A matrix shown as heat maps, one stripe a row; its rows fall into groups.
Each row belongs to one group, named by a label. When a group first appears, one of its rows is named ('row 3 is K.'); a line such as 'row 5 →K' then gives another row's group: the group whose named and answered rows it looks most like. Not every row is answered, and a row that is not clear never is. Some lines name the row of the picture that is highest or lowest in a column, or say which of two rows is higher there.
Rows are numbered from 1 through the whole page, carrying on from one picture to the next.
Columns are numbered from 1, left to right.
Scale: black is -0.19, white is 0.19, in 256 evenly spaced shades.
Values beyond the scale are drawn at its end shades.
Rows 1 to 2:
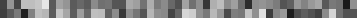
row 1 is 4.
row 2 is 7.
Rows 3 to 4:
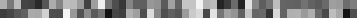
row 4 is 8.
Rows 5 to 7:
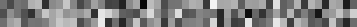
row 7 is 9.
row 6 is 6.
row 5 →8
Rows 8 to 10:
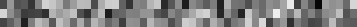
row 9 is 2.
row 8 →6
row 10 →7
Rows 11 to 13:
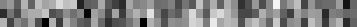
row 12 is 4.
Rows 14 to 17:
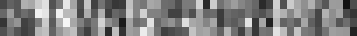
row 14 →8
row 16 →7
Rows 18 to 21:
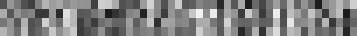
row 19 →8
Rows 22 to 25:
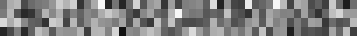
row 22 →9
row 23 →6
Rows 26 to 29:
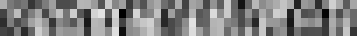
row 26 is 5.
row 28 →4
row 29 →7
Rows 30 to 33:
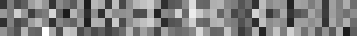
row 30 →4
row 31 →5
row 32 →4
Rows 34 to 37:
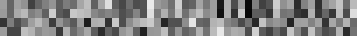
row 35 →5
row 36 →4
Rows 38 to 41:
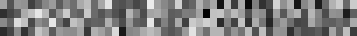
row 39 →8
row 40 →5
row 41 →7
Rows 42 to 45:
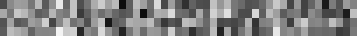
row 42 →9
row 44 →4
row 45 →9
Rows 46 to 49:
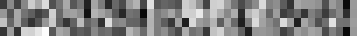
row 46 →4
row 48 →5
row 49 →4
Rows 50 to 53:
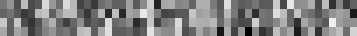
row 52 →5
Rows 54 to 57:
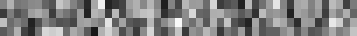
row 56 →5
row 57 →6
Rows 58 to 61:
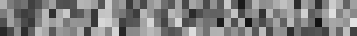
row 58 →5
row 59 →6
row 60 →6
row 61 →7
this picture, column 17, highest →61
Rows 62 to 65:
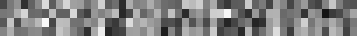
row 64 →4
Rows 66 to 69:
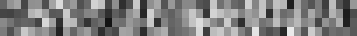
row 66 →9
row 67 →8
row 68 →2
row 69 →8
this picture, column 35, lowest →68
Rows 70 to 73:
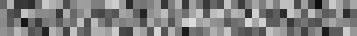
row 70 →6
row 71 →8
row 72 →7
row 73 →9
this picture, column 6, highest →71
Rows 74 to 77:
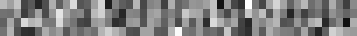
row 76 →4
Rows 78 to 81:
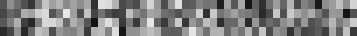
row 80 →6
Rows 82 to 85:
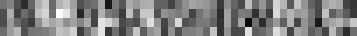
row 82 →2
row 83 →2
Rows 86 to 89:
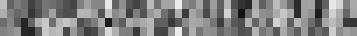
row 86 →5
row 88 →2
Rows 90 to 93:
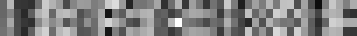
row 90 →6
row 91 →2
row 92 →6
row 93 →2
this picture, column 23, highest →90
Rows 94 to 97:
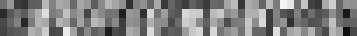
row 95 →7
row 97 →8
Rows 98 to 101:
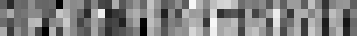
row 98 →8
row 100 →8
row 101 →8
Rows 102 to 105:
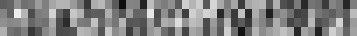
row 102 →7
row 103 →5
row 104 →5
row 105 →5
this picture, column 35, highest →103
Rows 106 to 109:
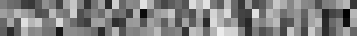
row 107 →9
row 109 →8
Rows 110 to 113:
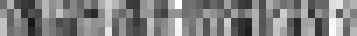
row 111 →6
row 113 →5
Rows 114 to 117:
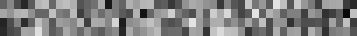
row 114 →2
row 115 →9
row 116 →7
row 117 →8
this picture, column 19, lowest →115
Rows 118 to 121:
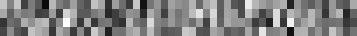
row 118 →9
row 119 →8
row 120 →8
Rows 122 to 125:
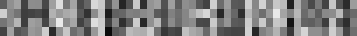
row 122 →9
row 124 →9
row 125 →4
